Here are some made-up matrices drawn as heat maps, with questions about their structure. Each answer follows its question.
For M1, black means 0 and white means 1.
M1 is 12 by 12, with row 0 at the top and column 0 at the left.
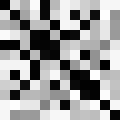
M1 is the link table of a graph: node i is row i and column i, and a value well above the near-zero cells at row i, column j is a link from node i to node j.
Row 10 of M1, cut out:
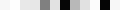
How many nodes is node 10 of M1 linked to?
10
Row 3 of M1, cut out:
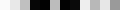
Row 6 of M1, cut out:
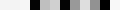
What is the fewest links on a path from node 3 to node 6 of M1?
2
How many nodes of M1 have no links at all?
0
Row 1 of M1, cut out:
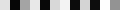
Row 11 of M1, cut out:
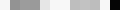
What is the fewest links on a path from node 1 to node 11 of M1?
1
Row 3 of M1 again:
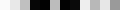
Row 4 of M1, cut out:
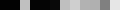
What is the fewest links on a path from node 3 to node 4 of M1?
2
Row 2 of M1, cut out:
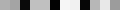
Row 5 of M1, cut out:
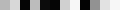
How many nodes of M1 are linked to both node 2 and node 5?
8
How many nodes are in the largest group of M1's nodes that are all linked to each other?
6
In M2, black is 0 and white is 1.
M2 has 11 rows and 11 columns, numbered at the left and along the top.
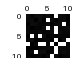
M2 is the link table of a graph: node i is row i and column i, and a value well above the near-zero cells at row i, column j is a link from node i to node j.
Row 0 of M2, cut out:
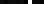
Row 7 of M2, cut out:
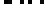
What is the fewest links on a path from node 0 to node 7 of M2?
1
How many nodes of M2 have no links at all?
0
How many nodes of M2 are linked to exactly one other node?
6
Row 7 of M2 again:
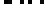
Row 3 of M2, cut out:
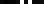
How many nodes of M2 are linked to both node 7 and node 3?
0
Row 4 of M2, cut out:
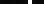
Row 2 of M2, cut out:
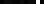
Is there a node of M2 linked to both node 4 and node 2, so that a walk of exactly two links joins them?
no
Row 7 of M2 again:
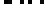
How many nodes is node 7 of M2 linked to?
6
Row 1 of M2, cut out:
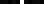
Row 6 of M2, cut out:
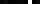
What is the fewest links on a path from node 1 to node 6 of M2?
4
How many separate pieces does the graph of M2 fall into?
1
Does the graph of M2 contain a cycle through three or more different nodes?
no
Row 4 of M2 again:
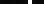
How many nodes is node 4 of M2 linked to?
1
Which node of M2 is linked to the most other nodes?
node 7
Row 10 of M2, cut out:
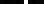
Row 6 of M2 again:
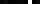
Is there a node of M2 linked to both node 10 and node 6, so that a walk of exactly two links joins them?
no
